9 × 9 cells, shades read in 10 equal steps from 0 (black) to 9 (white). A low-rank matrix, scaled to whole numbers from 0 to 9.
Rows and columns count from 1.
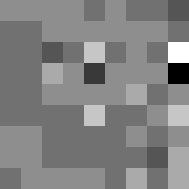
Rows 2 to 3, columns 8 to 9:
5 4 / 4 9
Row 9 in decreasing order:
6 6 5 5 5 5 4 4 4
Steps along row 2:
same up same same same same same down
